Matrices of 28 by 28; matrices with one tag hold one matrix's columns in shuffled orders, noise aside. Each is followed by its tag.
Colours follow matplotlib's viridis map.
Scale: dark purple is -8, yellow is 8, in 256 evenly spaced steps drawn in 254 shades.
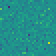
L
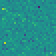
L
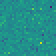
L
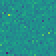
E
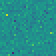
E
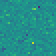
L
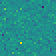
L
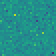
E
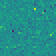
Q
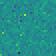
E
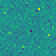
Q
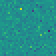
Q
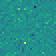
L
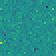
L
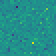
L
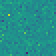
E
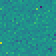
L
